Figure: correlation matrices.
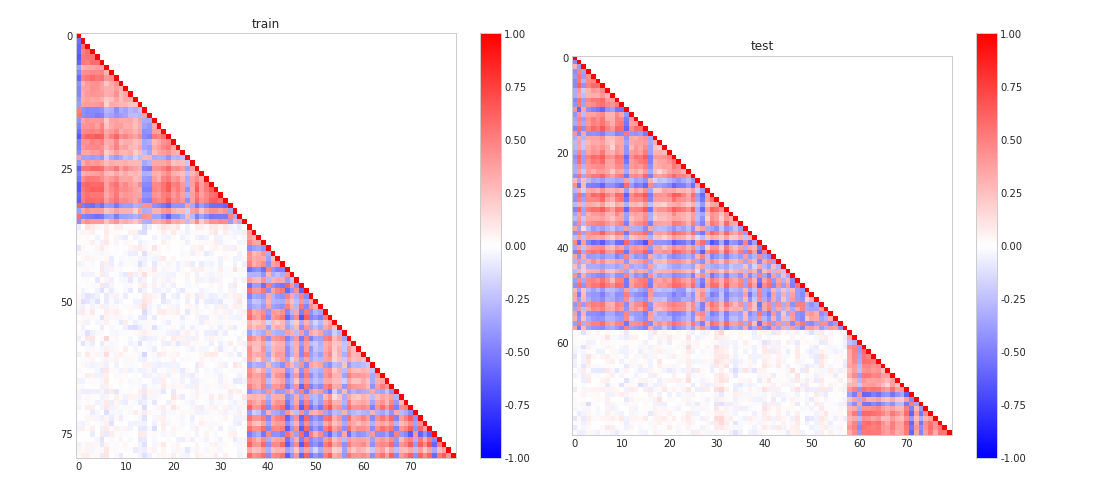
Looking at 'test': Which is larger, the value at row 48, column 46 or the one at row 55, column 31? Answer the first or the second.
the second
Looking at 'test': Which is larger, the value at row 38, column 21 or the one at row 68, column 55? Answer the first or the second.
the first
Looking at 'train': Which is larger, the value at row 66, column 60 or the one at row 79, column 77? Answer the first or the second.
the second
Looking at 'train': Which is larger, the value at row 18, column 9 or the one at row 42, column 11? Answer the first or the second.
the first
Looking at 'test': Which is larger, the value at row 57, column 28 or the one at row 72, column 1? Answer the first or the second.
the second
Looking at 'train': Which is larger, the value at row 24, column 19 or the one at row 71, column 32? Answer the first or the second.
the first
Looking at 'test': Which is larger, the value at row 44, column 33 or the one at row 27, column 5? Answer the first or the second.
the first
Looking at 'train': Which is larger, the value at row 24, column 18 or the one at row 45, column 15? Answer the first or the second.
the first
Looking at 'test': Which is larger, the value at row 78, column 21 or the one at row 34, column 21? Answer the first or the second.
the second
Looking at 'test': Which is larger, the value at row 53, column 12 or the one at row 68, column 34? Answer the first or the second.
the first
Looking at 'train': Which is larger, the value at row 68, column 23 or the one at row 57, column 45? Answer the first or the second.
the first
